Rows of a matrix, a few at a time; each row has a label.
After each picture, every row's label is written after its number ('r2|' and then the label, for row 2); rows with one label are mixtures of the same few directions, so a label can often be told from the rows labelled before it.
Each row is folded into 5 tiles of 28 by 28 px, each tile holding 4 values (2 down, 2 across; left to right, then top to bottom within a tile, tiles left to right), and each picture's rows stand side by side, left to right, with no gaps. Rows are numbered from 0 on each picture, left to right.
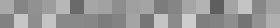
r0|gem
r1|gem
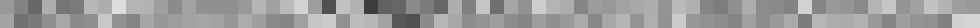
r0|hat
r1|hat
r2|hat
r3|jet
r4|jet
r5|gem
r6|hat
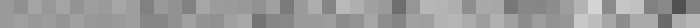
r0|jet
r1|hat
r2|hat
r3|hat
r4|hat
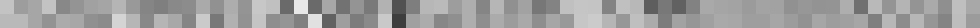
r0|hat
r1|jet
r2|jet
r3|jet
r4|hat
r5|hat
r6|jet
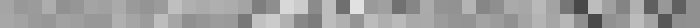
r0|hat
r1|hat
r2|jet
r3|hat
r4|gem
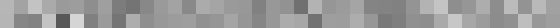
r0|jet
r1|hat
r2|gem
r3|gem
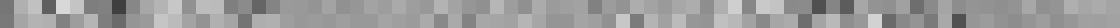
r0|hat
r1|hat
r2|hat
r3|gem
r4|jet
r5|hat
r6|jet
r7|hat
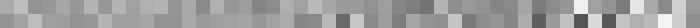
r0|gem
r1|jet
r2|jet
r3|jet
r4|gem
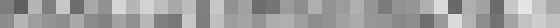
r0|jet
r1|jet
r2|gem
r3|gem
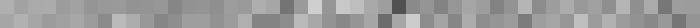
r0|hat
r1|hat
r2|hat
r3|gem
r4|gem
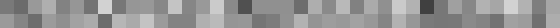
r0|gem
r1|gem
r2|jet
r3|hat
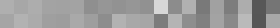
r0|hat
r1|jet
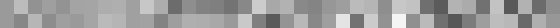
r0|gem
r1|hat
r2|jet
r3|gem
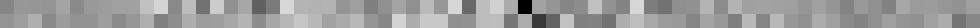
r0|jet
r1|jet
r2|hat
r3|gem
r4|gem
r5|jet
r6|hat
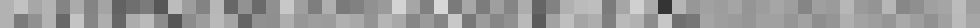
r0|jet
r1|gem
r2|hat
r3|jet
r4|gem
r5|gem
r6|hat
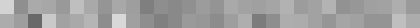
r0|jet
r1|hat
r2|hat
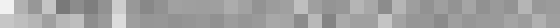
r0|hat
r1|hat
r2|gem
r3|gem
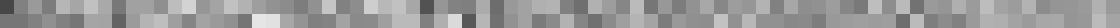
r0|hat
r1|hat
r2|hat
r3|jet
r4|gem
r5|gem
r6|jet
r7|hat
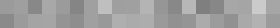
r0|gem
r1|hat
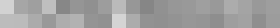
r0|hat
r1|hat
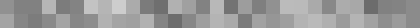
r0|hat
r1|gem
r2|hat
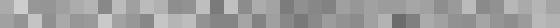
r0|gem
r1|gem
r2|hat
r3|hat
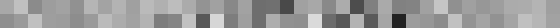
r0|gem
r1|jet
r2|jet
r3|gem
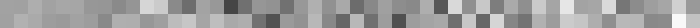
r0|hat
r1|hat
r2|jet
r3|jet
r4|hat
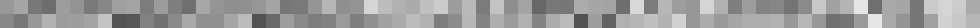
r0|hat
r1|hat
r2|hat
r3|jet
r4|gem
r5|hat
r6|gem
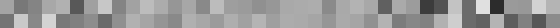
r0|gem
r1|jet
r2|gem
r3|jet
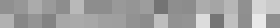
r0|gem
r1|jet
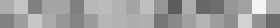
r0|gem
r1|hat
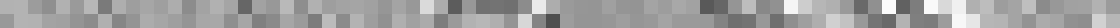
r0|gem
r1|gem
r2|jet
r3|hat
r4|hat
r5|hat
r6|hat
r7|hat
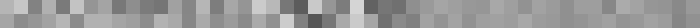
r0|jet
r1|jet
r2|gem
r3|gem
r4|hat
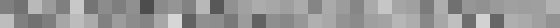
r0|gem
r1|jet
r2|gem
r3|jet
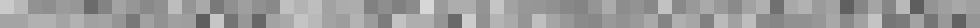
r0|hat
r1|jet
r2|hat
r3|jet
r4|gem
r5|gem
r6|jet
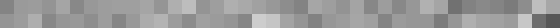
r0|jet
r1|hat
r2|gem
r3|hat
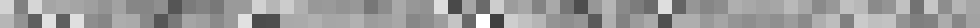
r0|jet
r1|hat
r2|hat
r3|jet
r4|gem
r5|hat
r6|gem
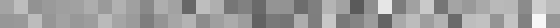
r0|gem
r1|hat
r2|gem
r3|jet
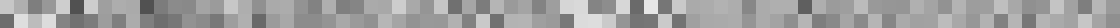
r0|gem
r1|hat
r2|hat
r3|jet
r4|gem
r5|gem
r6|gem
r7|gem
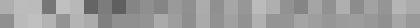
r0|hat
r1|jet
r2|jet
